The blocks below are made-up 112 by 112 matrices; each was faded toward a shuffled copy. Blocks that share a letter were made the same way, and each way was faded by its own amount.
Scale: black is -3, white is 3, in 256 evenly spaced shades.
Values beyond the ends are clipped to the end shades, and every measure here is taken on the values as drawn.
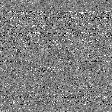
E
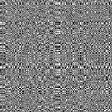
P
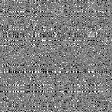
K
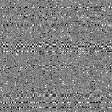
K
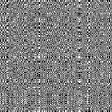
P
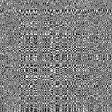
P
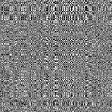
P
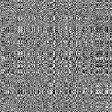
P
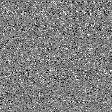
E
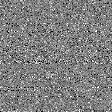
E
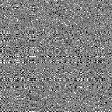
K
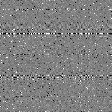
K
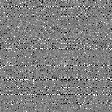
K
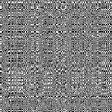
P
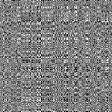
P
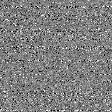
E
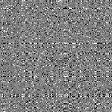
K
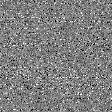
E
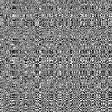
P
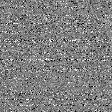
E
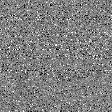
E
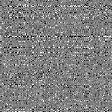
K
